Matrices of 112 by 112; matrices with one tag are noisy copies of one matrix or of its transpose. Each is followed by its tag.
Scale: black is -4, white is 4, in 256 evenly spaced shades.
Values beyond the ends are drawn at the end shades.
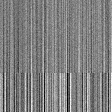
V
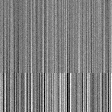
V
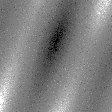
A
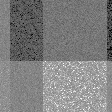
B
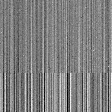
V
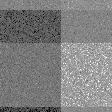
B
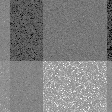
B
